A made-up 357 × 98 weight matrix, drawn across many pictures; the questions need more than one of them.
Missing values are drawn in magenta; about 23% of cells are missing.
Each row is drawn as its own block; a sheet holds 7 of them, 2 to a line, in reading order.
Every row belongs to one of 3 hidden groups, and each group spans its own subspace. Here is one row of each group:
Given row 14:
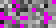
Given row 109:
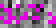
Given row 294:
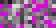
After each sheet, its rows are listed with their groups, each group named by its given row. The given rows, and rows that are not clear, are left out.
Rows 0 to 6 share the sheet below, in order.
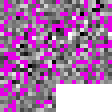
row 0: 14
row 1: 14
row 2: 109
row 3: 294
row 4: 109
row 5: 14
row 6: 109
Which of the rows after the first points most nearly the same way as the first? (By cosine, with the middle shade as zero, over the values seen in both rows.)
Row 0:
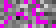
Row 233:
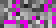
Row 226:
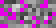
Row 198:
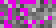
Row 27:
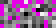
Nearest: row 226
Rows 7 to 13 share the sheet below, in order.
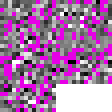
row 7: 109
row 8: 294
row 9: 109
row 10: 14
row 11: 294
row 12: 294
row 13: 294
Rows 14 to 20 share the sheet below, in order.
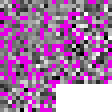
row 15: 109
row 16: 109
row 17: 109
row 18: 14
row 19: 14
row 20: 294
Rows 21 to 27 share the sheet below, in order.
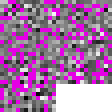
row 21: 294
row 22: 109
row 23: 294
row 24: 14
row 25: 294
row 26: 109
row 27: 14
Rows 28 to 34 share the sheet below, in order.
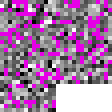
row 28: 109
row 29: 109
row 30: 294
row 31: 109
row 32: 109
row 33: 14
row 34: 14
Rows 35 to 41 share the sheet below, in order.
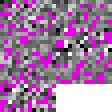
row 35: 294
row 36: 294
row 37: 14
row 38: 14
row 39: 294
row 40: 294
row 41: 294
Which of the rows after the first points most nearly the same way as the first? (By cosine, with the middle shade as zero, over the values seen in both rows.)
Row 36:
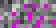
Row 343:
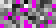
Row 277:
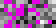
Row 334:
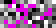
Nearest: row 334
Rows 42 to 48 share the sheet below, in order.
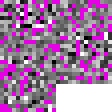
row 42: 109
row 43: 14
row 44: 14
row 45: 109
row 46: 294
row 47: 109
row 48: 14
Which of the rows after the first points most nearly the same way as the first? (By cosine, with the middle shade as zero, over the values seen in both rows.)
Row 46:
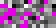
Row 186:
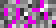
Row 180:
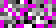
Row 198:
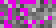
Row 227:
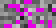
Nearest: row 198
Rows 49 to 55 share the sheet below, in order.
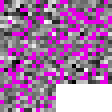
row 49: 109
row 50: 14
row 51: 294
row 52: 294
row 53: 294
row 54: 109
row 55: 109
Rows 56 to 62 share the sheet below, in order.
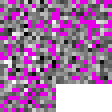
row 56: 14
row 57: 109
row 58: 294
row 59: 14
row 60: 294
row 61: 109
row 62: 294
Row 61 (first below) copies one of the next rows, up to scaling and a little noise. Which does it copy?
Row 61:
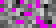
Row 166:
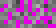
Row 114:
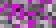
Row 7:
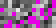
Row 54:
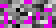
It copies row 166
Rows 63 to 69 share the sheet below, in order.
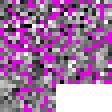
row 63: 109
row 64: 294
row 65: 294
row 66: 14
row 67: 109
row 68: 294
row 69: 294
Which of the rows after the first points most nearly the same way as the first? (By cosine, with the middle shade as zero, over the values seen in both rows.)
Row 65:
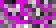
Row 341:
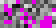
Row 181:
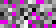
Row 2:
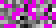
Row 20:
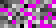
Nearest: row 20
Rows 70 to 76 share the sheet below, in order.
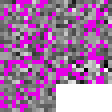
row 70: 294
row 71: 109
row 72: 109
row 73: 109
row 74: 109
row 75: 109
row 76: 109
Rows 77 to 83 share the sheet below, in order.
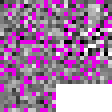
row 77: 294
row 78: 109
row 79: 14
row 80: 14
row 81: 14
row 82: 294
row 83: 14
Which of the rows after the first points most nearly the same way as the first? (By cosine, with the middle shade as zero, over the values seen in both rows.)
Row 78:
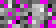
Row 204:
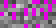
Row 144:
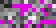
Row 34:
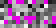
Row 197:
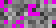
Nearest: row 144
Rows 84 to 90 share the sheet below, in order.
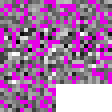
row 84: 109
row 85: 294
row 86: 14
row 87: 294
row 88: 14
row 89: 14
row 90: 109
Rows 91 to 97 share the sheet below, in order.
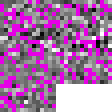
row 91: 294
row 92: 14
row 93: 14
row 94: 14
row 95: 14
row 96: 109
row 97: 294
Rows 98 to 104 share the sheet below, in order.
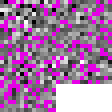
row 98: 14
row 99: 294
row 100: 294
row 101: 294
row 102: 109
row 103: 294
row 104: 294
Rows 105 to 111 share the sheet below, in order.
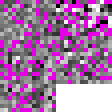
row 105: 294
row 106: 109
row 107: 14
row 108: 14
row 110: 294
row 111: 109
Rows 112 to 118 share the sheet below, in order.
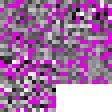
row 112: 109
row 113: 14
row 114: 109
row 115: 14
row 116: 294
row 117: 109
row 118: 294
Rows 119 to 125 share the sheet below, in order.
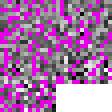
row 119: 109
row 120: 14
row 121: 109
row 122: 294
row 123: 294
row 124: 109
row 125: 14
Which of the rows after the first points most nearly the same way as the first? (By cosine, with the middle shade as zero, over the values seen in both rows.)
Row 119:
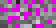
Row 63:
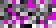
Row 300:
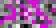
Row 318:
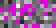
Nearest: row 318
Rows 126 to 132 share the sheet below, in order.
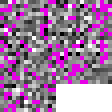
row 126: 14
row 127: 294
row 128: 14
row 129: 294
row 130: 294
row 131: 14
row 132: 294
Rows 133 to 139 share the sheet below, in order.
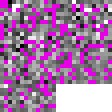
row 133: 294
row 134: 109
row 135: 109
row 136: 14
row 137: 109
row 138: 294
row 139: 14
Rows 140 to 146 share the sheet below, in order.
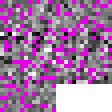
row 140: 109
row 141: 14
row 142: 109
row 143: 109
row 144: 294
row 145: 109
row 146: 14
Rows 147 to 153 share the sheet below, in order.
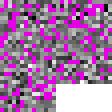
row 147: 294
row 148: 109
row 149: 294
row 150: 109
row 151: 109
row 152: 294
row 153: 14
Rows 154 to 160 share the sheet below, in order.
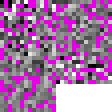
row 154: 294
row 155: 294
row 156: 14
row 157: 109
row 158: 109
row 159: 14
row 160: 294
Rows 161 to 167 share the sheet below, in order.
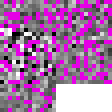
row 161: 294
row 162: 109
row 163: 294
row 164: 14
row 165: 14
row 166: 109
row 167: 109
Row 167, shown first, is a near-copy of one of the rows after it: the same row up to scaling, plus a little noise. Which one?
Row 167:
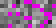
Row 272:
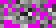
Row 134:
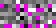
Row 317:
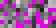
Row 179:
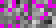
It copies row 179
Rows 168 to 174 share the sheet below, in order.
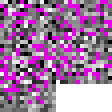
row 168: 14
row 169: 14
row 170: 109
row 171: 294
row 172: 109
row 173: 14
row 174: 14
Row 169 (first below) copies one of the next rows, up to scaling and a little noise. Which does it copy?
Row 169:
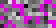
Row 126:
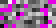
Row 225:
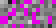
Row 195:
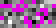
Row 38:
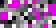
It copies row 126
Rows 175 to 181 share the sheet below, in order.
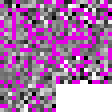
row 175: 14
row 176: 294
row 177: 294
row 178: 109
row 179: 109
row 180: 109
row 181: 14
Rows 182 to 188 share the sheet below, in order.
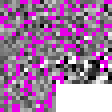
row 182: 14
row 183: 109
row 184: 294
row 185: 109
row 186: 14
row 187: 109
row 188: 109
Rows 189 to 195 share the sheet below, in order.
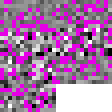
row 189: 294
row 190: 109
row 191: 109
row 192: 14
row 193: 109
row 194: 109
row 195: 14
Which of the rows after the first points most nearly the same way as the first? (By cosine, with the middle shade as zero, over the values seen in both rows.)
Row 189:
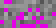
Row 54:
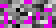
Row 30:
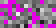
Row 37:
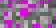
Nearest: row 54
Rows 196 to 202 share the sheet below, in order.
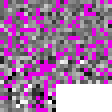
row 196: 14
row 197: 14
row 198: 14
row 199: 294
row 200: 14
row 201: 294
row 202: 109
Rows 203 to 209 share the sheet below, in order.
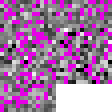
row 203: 14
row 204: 294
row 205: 14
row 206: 294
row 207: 294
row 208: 109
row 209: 109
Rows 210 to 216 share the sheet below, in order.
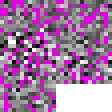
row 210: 14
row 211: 294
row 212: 14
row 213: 109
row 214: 294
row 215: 294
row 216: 14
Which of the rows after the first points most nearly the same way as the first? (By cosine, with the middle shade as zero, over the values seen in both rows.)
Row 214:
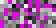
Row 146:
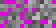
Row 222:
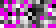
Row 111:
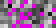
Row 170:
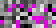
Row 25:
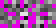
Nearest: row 222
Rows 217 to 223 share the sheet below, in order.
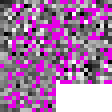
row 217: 294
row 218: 14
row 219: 294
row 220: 109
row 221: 294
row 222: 109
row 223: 109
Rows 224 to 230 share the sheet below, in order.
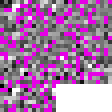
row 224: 294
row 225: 14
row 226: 294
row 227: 109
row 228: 294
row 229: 14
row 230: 294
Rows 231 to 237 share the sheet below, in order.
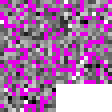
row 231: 14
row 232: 14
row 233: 14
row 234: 294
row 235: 14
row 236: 109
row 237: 294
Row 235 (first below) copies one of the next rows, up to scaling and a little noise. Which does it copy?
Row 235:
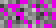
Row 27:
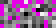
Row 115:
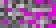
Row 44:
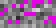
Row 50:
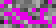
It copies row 44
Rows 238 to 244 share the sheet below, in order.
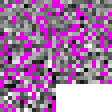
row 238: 294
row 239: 294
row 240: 14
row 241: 294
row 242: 109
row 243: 109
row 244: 294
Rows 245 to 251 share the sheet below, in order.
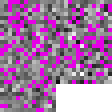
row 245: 109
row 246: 109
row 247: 109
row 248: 294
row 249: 109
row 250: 14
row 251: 109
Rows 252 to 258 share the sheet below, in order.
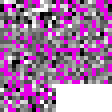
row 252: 14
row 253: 294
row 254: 109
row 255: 14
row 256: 294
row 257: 14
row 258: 14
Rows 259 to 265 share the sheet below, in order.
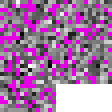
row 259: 109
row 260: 294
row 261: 14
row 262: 294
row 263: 109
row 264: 109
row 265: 14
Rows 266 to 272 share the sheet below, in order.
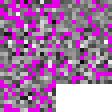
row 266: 14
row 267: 14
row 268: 294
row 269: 14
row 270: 109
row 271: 294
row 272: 109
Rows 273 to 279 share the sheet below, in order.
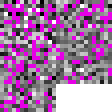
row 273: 294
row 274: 294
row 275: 109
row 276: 109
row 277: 109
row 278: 14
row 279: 109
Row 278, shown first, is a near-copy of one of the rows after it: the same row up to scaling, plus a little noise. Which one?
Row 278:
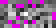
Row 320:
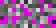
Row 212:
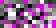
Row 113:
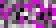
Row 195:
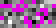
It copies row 212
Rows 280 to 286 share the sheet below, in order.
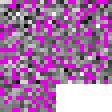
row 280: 294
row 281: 14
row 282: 294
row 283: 109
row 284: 109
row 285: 294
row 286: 294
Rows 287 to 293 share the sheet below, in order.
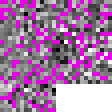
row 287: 14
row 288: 109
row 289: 14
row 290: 14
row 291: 14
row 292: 294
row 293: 294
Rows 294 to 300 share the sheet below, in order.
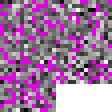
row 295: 14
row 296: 294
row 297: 109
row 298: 14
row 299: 109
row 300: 109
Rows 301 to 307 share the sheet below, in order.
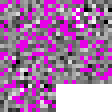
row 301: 109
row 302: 109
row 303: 109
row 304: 14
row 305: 294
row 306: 14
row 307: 14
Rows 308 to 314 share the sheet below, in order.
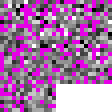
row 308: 14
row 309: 14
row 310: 14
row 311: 294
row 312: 294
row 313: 14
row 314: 109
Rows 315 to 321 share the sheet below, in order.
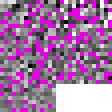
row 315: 294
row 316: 14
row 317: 109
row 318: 294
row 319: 109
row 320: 14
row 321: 294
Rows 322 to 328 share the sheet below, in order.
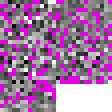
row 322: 14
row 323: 14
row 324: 109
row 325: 109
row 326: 294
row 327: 14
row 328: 109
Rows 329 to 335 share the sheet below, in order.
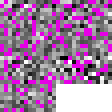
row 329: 294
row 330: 294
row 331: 109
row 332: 14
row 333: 294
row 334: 14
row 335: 109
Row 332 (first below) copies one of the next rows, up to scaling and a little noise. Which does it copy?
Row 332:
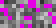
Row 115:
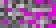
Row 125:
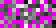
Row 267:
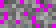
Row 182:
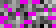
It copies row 267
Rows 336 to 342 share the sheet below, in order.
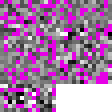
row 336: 14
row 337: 14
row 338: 294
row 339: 294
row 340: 109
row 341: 294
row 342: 14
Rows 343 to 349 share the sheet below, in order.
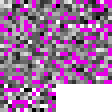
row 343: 294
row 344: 14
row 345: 109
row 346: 109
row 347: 109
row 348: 109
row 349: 294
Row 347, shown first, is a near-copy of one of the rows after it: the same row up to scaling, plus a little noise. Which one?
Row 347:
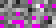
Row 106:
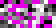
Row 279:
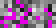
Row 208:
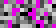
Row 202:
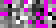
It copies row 106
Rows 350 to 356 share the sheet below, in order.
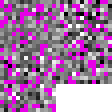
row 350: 14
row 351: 294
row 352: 109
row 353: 294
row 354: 294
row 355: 14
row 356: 294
